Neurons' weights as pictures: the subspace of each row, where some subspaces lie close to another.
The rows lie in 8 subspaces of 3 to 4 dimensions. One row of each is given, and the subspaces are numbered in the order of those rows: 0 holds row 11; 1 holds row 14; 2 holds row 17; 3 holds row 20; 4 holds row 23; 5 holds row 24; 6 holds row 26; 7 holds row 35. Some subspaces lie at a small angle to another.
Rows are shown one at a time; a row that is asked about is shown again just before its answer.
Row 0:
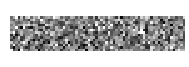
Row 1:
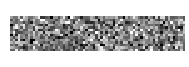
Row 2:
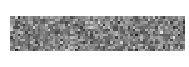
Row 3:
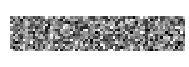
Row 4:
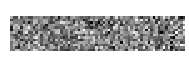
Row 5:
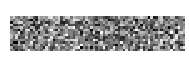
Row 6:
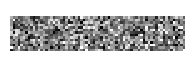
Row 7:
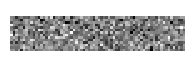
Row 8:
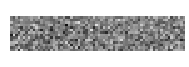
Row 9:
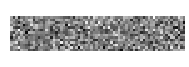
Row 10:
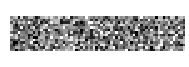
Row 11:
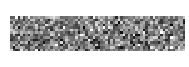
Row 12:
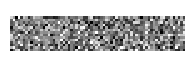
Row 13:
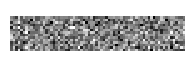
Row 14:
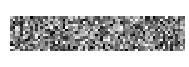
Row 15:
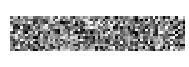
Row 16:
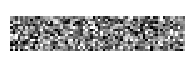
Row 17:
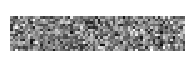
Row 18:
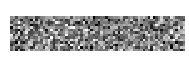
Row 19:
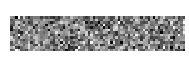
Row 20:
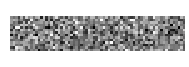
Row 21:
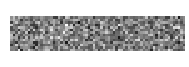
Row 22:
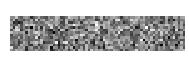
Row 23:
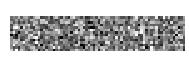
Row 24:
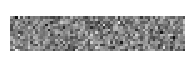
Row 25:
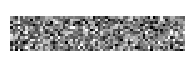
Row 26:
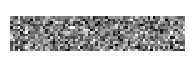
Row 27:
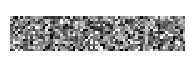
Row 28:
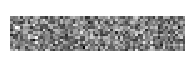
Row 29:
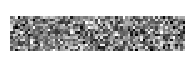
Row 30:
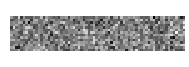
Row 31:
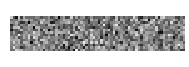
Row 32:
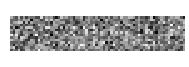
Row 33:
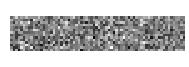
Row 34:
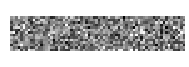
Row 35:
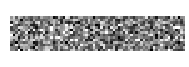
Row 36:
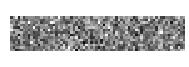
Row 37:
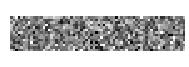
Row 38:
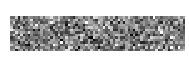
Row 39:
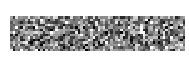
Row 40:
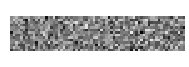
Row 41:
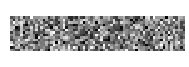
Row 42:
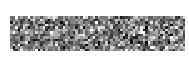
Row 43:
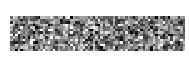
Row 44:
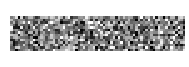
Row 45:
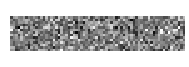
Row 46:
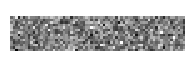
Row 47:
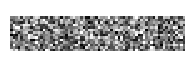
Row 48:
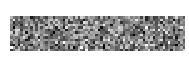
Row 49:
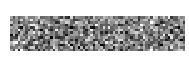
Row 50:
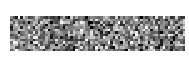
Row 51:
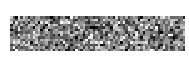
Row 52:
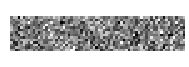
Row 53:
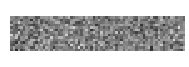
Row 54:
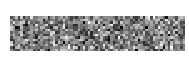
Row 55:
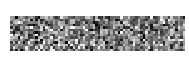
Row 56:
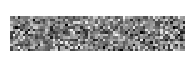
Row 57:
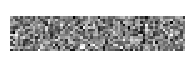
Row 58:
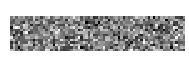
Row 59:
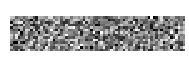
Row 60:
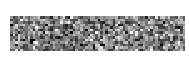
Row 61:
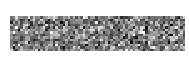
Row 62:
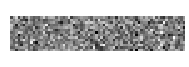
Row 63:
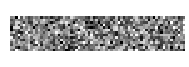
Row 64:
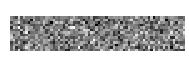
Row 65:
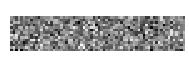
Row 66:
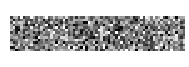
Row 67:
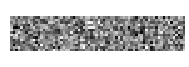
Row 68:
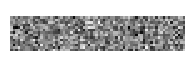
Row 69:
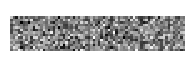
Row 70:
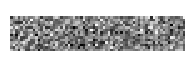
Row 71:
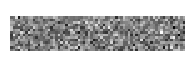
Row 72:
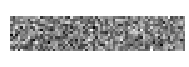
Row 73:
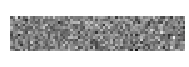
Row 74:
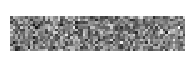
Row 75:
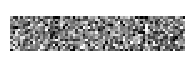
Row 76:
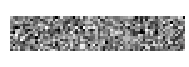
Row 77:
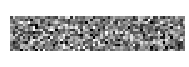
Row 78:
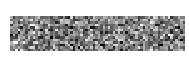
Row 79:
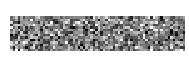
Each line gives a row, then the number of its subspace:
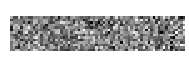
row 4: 3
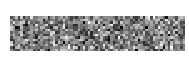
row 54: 1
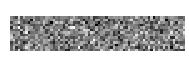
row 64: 6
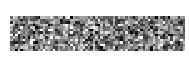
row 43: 2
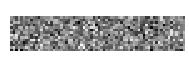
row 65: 6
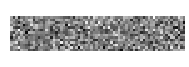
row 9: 5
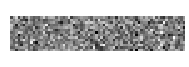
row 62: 7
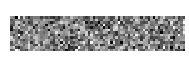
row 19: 5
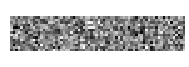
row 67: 4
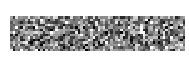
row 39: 0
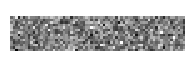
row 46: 5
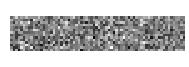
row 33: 0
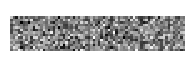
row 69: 0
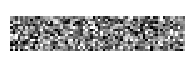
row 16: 6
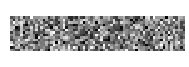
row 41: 1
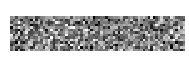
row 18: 4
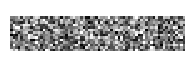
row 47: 1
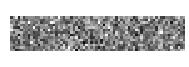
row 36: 0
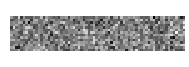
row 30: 3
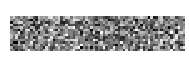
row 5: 3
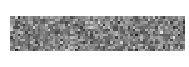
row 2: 5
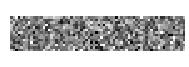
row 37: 2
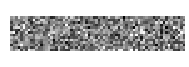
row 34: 7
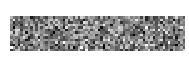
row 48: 1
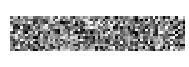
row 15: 3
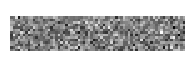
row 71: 2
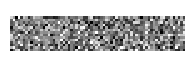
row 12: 7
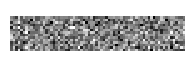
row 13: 6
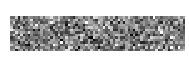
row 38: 0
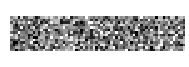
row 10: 4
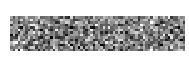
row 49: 5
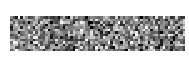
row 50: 4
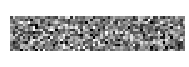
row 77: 0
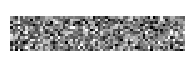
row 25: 6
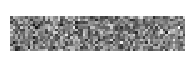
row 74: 3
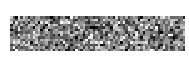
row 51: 0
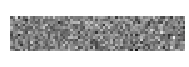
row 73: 7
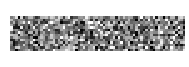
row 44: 4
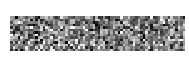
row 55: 1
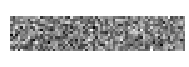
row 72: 2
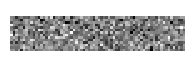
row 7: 7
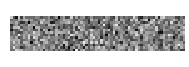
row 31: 0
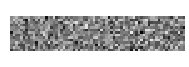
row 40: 7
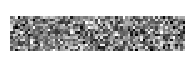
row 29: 2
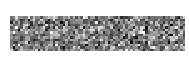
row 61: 0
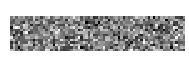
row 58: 1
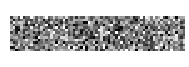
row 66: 1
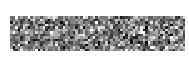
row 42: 0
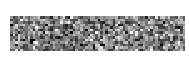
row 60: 7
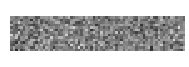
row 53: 4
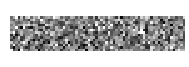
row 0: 5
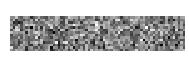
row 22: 1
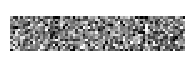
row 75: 4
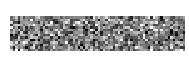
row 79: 6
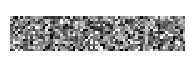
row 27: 2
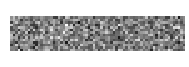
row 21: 7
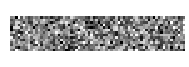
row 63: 5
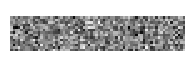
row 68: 4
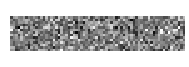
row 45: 3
